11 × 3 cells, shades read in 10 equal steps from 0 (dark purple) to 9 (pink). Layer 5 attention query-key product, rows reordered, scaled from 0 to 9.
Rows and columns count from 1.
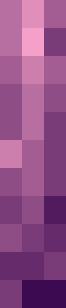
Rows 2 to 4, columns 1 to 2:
6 9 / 5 7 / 4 6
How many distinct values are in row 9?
3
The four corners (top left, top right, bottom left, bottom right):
6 5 3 0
